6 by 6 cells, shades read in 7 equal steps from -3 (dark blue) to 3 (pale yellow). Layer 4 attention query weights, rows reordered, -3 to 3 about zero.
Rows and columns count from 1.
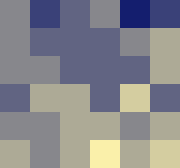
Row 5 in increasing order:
0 0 0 1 1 1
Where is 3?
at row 6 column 4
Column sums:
0 -2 0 1 -1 2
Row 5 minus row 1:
0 2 2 1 3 3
